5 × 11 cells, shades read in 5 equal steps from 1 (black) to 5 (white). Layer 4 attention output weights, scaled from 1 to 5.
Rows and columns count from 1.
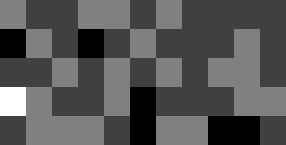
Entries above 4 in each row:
0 0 0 1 0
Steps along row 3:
same up down up down up down up same down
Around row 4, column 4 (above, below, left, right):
2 3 2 3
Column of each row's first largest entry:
1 2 3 1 2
